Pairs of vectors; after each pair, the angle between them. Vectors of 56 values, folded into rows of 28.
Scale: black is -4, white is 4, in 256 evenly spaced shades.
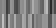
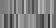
orthogonal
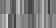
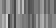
nearly parallel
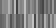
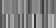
partly aligned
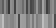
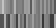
partly opposed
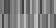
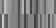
nearly opposite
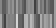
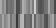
partly opposed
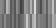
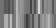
partly opposed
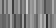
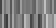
partly opposed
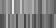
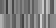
partly opposed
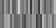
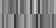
partly aligned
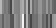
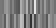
partly aligned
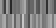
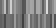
nearly opposite
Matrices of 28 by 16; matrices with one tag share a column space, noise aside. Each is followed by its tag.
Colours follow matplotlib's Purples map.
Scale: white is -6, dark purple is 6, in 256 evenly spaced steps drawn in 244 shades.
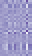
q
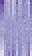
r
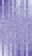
r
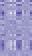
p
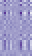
p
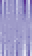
r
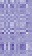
q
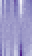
r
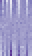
r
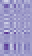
q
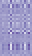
q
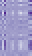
p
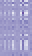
p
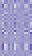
q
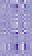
q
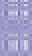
p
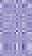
q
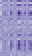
p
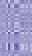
q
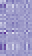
q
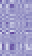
q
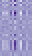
p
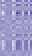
p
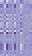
q
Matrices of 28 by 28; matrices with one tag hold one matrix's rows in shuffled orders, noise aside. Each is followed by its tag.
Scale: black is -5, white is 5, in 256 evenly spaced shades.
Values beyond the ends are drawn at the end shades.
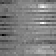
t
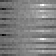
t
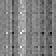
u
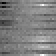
t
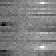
t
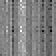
u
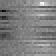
t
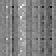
u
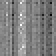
u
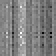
u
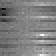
t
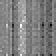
u
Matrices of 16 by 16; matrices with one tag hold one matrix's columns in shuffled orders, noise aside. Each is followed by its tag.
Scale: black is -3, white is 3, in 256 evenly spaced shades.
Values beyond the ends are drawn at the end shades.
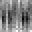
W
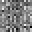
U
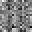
U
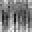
W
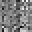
U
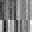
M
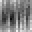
W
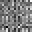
U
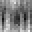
W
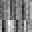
M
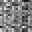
U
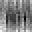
W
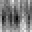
W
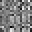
U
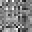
U
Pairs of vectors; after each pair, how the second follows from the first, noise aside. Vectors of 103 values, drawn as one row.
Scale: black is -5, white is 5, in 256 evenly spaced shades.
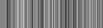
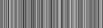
shuffled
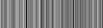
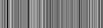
shuffled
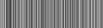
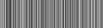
copied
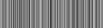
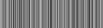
copied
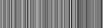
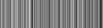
shuffled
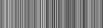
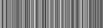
shuffled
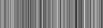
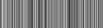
shuffled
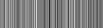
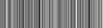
shuffled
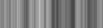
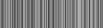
shuffled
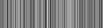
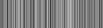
copied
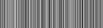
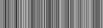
shuffled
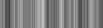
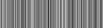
shuffled
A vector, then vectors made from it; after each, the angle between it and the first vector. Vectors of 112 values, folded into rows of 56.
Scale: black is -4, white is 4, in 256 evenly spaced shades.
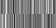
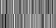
nearly opposite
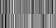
nearly opposite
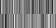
nearly opposite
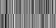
nearly opposite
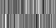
partly aligned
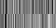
nearly opposite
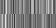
nearly parallel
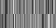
nearly opposite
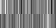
orthogonal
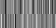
partly opposed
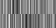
partly aligned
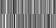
nearly parallel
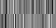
nearly opposite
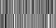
nearly opposite
